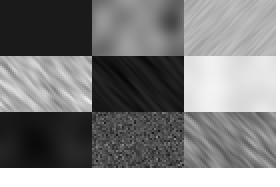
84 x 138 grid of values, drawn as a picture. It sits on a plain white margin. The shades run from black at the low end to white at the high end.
It is made of 3 by 3 panels. Panel 1,1: very low, flat. Panel 1,2: middling, smooth. Panel 1,3: high, slanting up to the right, faint in contrast. Panel 2,1: high, slanting down to the right. Panel 2,2: very low, slanting down to the right, faint in contrast. Panel 2,3: very high, smooth, faint in contrast. Panel 3,1: very low, smooth, faint in contrast. Panel 3,2: low, fine-grained. Panel 3,3: middling, slanting down to the right.
